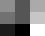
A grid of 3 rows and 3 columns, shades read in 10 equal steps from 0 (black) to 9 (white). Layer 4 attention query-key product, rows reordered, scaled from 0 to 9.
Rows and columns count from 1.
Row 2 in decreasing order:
7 4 3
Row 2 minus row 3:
3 3 -2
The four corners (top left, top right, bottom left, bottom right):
5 6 1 9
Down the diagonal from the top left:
5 3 9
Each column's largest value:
5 3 9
